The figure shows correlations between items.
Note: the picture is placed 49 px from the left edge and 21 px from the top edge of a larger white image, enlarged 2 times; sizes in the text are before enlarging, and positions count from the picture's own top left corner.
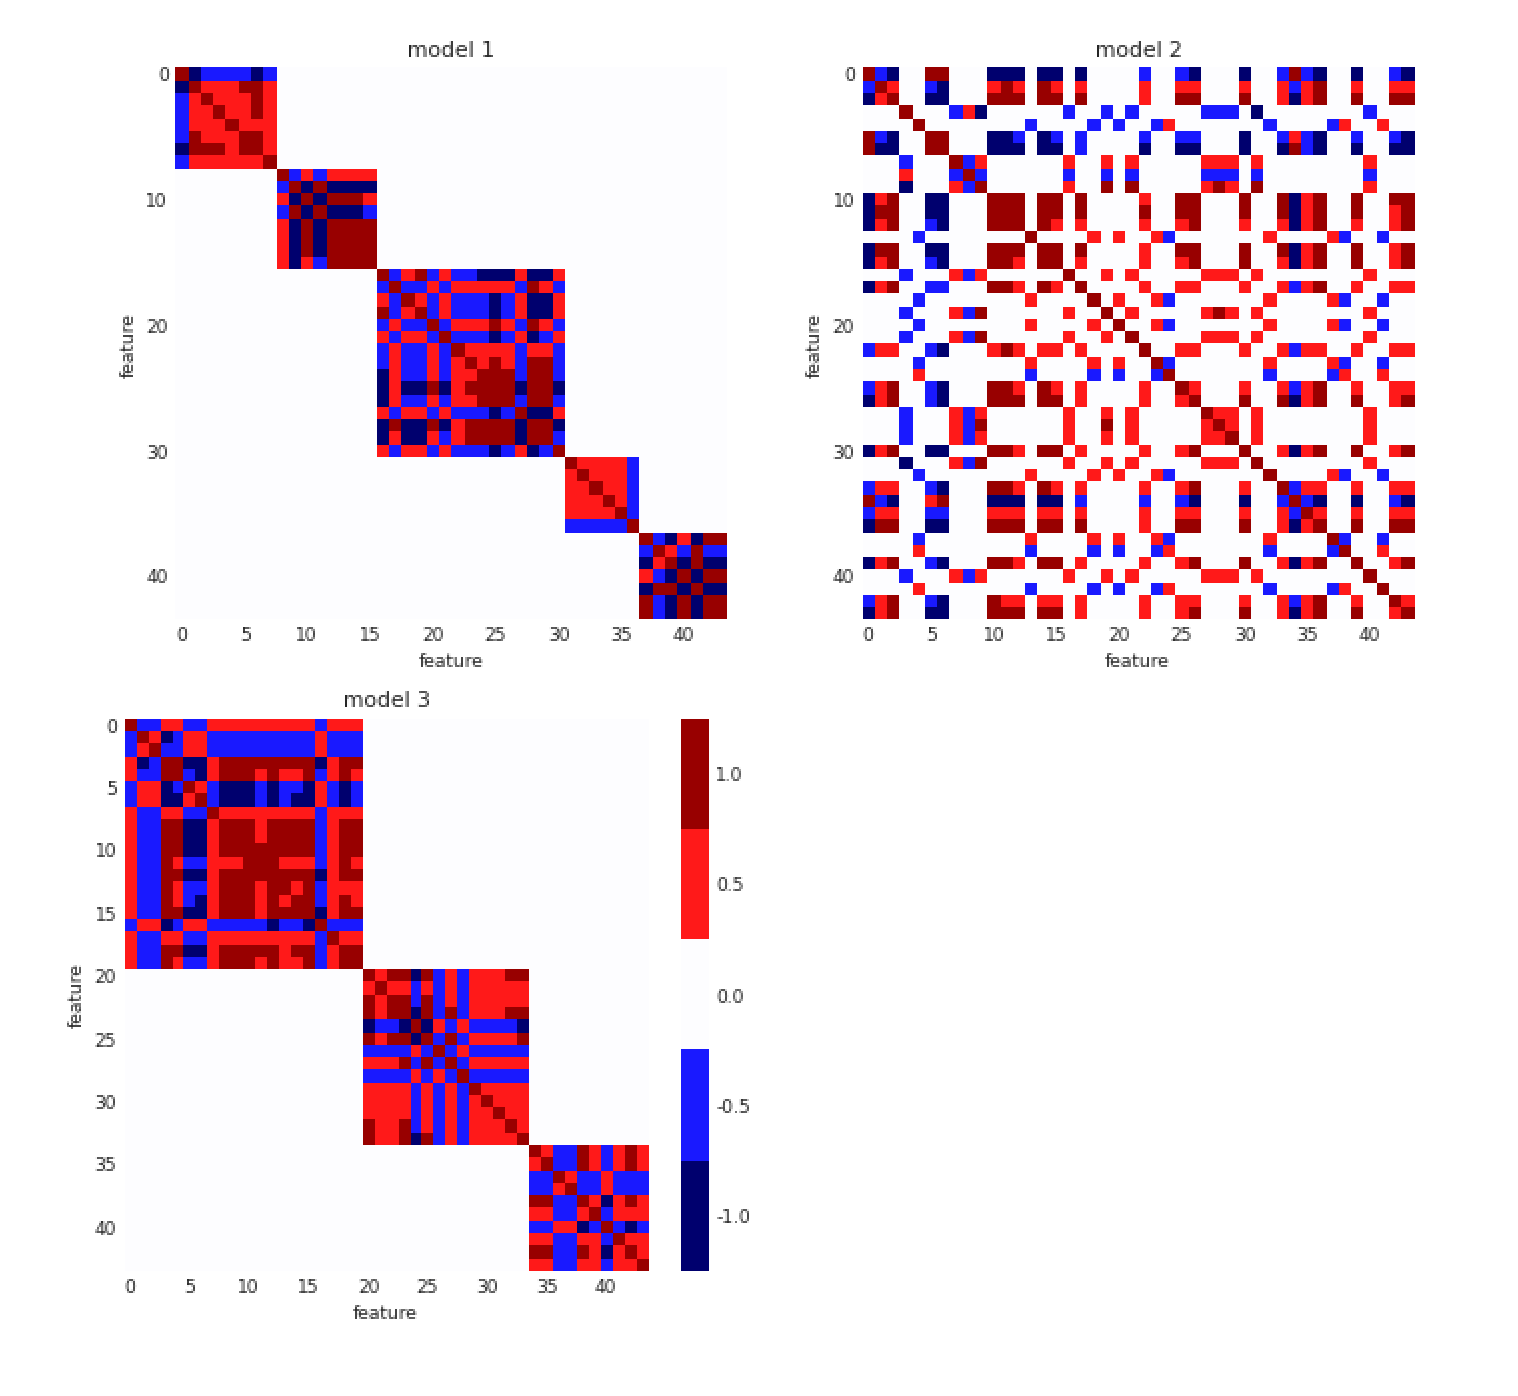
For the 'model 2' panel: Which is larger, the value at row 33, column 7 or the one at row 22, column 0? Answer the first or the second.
the first
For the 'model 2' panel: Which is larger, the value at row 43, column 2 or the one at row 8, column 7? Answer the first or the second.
the first
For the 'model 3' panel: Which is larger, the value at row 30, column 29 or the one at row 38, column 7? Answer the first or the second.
the first
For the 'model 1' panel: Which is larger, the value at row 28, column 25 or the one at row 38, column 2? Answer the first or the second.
the first
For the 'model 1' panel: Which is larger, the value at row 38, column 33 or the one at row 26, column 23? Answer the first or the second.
the second
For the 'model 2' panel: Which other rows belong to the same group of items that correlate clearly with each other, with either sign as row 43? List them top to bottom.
0, 1, 2, 5, 6, 10, 11, 12, 14, 15, 17, 22, 25, 26, 30, 33, 34, 35, 36, 39, 42
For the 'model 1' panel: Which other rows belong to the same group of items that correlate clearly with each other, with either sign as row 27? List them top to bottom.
16, 17, 18, 19, 20, 21, 22, 23, 24, 25, 26, 28, 29, 30
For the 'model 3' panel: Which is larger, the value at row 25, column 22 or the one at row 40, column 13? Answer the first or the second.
the first
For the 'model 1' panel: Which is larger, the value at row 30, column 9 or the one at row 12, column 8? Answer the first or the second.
the second
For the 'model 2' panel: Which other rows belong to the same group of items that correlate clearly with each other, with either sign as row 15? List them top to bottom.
0, 1, 2, 5, 6, 10, 11, 12, 14, 17, 22, 25, 26, 30, 33, 34, 35, 36, 39, 42, 43
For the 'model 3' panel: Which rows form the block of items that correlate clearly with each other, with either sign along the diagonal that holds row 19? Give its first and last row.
0 to 19
